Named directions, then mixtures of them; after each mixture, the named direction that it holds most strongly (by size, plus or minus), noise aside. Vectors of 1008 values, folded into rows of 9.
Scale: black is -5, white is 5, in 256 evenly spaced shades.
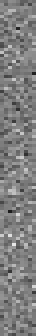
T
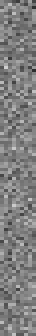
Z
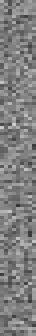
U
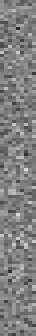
T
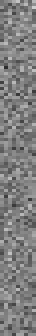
Z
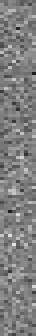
T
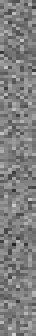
Z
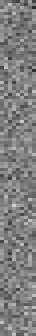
Z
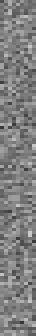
U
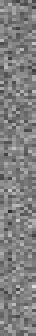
Z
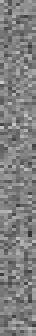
U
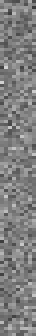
Z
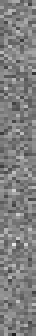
T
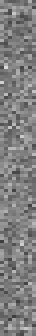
Z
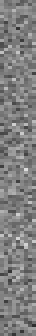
T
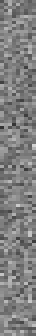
U
